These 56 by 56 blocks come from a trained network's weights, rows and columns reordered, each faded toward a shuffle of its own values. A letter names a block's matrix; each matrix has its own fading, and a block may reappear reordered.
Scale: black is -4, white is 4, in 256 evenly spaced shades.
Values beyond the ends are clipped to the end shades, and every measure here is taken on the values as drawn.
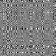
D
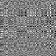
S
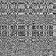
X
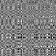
S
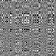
D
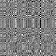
D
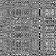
D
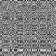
X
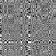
S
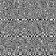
X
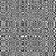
D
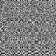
X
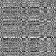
X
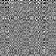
S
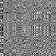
D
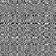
S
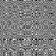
S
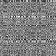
X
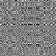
S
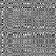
S
